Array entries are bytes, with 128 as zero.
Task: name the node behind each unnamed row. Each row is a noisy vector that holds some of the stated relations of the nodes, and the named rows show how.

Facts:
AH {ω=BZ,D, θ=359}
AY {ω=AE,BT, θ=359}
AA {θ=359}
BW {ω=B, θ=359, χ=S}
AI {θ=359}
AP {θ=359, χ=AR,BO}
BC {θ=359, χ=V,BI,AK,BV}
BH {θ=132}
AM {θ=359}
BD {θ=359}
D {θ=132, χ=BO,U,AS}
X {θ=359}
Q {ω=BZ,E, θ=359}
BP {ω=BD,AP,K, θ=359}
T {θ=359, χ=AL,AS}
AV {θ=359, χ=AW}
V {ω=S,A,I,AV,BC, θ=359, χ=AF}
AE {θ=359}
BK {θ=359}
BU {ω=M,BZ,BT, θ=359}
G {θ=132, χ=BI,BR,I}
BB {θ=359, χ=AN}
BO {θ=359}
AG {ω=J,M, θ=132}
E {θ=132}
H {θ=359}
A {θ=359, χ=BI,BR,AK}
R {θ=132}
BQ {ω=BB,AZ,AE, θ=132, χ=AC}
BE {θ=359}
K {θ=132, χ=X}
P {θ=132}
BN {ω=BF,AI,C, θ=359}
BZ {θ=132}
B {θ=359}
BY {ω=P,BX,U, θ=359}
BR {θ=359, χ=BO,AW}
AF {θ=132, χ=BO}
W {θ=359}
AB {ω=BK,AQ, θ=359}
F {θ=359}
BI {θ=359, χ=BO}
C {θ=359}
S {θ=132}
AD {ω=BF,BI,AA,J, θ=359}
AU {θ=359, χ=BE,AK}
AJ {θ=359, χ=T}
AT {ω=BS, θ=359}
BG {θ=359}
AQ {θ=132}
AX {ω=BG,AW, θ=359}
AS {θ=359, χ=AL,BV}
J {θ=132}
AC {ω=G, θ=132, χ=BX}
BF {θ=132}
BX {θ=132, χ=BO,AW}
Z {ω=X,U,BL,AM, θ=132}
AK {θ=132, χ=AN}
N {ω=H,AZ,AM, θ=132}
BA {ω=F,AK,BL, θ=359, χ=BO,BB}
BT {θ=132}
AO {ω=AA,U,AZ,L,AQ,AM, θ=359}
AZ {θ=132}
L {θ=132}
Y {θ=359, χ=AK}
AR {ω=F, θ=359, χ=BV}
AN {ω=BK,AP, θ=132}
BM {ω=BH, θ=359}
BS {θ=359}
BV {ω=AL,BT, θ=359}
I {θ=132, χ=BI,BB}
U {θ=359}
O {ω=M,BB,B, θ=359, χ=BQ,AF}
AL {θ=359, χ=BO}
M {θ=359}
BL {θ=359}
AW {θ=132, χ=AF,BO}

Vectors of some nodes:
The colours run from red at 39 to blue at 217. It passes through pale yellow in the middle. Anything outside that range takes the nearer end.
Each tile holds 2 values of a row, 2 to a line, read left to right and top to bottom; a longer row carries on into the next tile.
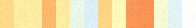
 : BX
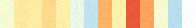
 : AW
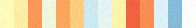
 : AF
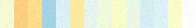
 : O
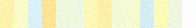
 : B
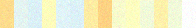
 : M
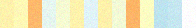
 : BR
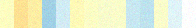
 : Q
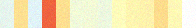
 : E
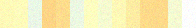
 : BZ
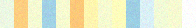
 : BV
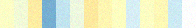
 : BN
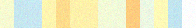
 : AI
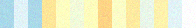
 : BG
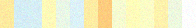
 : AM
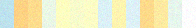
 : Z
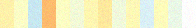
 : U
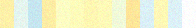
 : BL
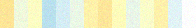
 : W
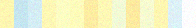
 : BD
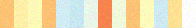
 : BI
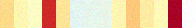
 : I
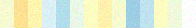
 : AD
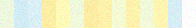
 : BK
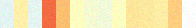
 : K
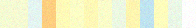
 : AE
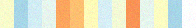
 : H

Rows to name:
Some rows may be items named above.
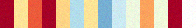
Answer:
G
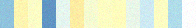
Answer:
AX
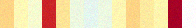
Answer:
I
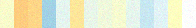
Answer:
O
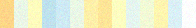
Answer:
W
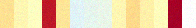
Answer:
I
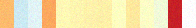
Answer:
BC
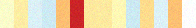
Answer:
AS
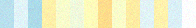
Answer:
BG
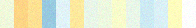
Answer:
O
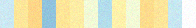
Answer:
AG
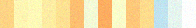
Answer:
AL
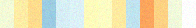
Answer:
N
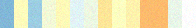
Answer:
BH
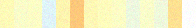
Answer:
AJ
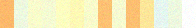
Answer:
AP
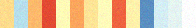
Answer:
BS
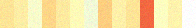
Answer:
D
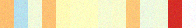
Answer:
A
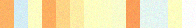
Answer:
AV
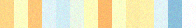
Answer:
BO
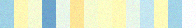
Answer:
AX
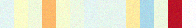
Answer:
BB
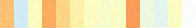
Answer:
AV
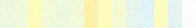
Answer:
BE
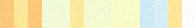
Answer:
V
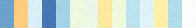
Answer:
BM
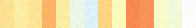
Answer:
BX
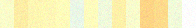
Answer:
R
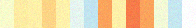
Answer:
AW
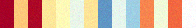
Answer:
AC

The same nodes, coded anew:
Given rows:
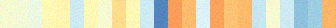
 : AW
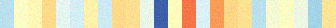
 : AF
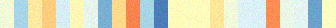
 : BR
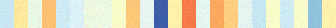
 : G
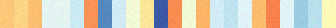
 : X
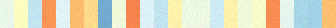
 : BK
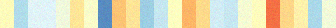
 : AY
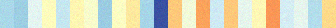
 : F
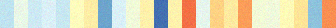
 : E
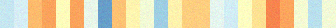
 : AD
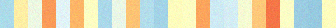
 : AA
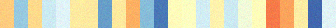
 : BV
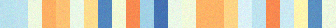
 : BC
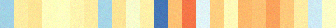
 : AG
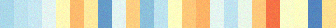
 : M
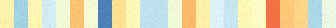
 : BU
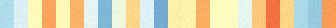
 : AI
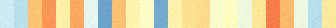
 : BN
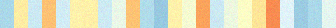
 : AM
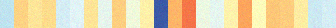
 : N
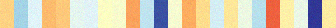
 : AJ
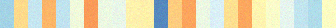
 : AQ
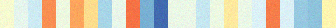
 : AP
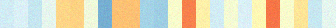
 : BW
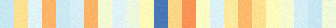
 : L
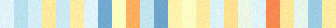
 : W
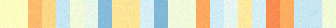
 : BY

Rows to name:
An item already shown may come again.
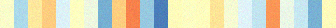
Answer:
BR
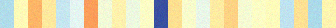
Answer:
AK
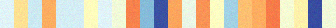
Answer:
U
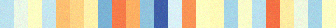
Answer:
O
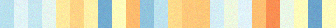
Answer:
B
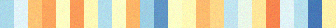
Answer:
BI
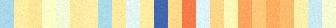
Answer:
AG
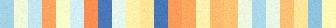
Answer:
S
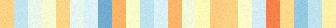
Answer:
AX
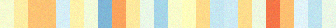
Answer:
AO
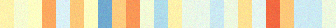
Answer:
AB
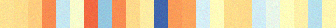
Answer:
AN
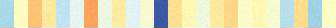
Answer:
AK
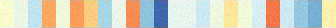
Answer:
AP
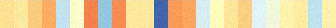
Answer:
AN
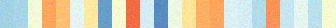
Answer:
AV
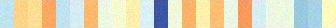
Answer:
BX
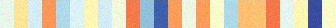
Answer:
U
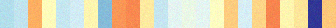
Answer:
BE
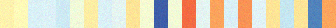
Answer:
D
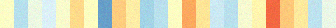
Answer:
AY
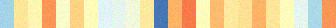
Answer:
BF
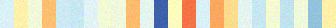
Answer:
G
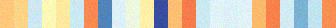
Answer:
K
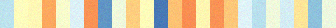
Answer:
I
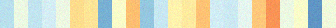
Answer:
AE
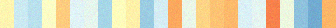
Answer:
BG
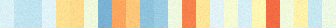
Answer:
BW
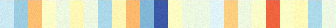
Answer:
AR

